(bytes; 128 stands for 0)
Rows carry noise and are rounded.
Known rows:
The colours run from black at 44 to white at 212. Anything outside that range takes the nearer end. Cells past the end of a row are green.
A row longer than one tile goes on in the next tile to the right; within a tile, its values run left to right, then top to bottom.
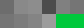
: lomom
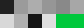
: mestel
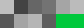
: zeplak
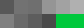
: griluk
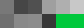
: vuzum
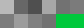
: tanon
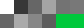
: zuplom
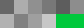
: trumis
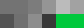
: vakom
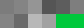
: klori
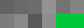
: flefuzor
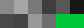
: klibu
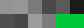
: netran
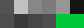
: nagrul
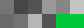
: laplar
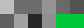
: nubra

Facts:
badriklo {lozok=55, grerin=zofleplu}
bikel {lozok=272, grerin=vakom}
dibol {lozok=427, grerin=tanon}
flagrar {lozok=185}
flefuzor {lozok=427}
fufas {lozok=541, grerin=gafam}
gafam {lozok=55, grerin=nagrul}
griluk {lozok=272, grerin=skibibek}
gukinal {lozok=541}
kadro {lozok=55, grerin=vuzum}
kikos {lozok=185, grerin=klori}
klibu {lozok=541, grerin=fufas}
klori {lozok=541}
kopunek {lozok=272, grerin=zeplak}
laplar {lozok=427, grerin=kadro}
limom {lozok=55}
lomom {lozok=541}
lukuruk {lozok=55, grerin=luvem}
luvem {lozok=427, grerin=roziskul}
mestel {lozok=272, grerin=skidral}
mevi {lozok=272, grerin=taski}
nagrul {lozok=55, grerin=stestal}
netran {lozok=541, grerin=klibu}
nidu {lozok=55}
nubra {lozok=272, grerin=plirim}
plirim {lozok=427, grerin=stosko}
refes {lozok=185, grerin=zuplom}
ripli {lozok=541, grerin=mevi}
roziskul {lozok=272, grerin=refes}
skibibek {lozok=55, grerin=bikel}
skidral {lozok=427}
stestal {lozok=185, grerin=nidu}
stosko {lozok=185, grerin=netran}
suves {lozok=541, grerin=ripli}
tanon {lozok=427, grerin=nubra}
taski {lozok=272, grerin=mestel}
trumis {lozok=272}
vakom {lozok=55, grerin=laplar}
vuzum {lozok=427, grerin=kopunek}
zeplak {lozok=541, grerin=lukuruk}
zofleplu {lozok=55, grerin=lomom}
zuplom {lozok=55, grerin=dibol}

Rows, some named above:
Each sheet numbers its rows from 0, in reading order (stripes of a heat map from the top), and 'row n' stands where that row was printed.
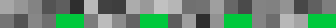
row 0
stosko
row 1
luvem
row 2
nubra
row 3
klori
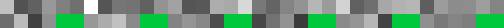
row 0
dibol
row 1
refes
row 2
kopunek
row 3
vakom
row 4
lukuruk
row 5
badriklo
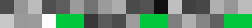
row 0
ripli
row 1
stestal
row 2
luvem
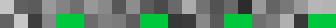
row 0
dibol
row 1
plirim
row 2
fufas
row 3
kadro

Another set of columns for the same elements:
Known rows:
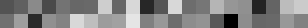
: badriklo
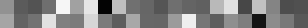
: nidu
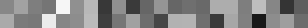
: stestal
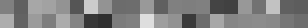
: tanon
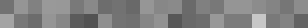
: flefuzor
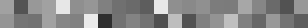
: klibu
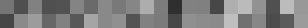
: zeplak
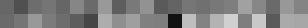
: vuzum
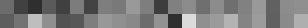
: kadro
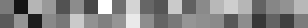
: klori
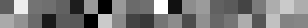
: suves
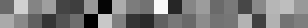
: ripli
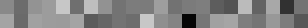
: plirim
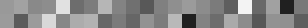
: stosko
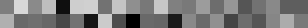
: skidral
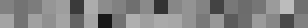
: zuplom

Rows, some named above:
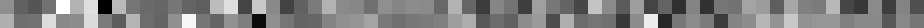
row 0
nidu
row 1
luvem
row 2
skibibek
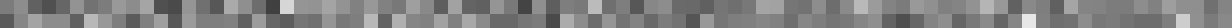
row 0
lukuruk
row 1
roziskul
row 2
gukinal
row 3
trumis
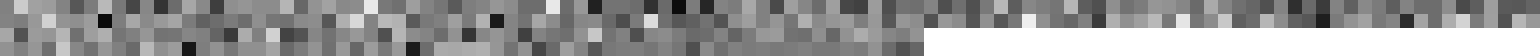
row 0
refes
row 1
stosko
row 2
vakom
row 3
kopunek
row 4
laplar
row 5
nubra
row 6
zuplom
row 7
gukinal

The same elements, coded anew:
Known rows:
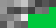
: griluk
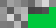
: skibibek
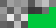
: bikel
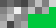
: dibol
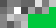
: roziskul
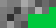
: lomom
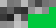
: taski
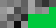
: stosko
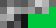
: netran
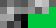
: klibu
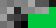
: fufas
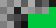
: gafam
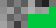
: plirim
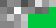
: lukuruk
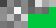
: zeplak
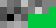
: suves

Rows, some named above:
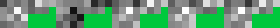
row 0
zeplak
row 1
stestal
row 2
zuplom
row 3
lukuruk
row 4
zuplom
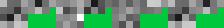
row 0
skidral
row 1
laplar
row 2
gukinal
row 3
skidral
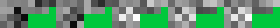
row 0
stestal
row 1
stosko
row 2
kopunek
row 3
kadro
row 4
vuzum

